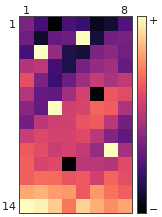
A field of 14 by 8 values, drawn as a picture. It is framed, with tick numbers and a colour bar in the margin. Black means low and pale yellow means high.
Slope: up to the bottom. Lone odd cells: 6, 4 higher and 2 lower than their neighbours. Average level on the scale: 50%. Ninth with the highest average: bottom left. Calmest part: centre.
